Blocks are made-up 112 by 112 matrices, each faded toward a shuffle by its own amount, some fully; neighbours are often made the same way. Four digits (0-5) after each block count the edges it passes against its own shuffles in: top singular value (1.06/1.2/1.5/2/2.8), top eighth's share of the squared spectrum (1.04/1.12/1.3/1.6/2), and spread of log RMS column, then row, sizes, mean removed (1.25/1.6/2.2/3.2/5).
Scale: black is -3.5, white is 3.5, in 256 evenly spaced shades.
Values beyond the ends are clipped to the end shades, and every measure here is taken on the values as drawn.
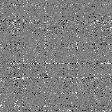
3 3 3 3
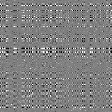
5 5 4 4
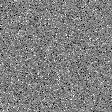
0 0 0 0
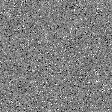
0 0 0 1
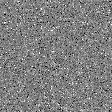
0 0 0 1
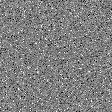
0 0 0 0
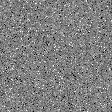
0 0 0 0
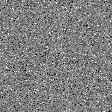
0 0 0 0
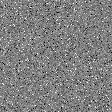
0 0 0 0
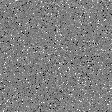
1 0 0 0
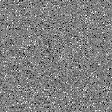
4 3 2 1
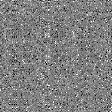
4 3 2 2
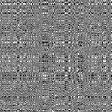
5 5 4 4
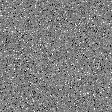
0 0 0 0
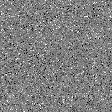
3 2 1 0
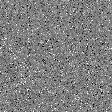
3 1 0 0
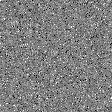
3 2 0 0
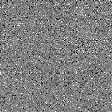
4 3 2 2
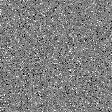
3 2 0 0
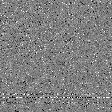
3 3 0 2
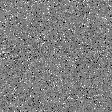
2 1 0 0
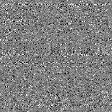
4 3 1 3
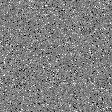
2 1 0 0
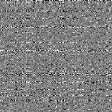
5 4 2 4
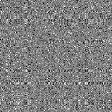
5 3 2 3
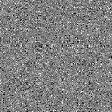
4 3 2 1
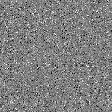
3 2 0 0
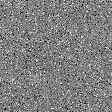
2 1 0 0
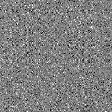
4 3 1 2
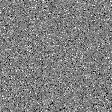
2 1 0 0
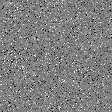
2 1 0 0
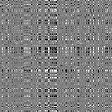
5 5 4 4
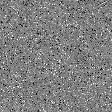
2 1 0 0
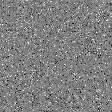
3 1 0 0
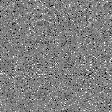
4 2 1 1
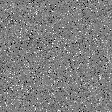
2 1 0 0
